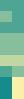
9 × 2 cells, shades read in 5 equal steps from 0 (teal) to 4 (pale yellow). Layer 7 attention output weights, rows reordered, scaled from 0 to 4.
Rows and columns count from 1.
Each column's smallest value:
0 1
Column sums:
12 20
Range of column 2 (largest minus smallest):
3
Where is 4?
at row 8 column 2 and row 9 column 2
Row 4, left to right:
2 2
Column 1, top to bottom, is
1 2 1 2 2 3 1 0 0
